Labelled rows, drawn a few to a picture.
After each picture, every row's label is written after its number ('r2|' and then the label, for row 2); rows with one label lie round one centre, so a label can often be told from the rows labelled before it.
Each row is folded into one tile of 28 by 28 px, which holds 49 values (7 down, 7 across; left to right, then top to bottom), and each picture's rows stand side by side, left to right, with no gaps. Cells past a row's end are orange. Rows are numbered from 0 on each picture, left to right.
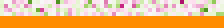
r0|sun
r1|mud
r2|mud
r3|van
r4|van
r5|sun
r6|sun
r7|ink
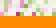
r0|van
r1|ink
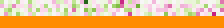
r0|ink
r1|mud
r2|mud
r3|mud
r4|van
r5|sun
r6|ink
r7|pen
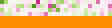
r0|mud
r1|van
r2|mud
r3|sun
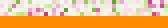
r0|ink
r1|pen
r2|ink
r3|mud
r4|mud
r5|van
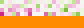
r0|pen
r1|pen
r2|ink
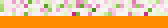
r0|sun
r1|mud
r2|van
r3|ink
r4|van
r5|ink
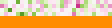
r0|ink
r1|mud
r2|van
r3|sun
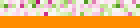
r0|van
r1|van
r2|sun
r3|mud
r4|van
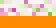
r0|pen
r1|ink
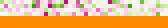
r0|sun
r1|van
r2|van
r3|pen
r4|mud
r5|mud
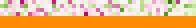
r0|van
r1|pen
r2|sun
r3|pen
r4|ink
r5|sun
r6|mud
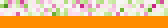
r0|van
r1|sun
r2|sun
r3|ink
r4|ink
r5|ink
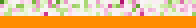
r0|mud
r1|van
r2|mud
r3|sun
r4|van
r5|pen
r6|sun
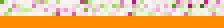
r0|mud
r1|sun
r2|pen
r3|mud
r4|van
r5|sun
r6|van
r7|van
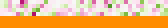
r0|van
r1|ink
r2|pen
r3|van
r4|sun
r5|mud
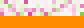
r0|pen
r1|pen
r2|sun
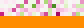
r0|pen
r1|van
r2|pen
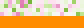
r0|van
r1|mud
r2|ink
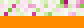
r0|ink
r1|ink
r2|van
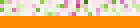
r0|mud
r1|ink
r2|van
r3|mud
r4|mud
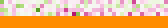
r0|mud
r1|ink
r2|pen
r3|pen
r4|van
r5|pen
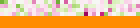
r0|mud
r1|pen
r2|mud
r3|pen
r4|sun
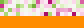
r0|mud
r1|van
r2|pen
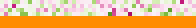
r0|ink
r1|sun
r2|sun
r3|sun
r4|pen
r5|ink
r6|sun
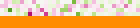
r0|ink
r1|pen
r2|ink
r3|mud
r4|ink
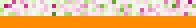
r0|sun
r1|sun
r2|sun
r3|mud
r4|mud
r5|pen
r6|van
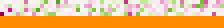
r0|pen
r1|ink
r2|mud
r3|ink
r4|sun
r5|sun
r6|sun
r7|van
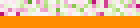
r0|pen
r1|mud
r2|mud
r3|van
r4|sun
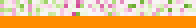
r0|mud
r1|ink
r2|van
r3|sun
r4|mud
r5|mud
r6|mud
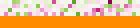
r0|ink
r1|pen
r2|ink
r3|pen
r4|ink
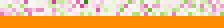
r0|pen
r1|pen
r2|sun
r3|mud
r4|ink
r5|ink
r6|ink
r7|sun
